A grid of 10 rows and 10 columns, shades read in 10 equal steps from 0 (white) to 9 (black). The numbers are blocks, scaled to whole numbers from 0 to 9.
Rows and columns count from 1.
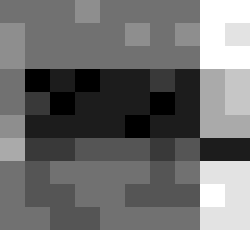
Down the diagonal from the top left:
5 5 5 9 8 9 7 5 0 1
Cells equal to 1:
6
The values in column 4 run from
4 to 9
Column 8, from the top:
5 4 5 8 8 8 6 5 6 5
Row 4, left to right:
5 9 8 9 8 8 7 8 3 2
